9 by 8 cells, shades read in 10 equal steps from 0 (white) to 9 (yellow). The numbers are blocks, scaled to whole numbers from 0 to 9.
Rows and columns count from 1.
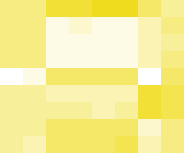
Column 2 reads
5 5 5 5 1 4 4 4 3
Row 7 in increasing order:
3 4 4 4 4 4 7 8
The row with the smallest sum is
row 3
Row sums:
54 23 21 22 31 35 38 39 40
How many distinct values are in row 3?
4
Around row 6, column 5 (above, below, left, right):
6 3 3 3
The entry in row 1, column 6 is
9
